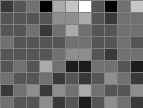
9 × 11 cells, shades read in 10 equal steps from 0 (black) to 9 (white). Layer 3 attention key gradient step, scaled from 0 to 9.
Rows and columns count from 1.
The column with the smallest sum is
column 9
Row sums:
45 41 40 37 39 34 35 43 35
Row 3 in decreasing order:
6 4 4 4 4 4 3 3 3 3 2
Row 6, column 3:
3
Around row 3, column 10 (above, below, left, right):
4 4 3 4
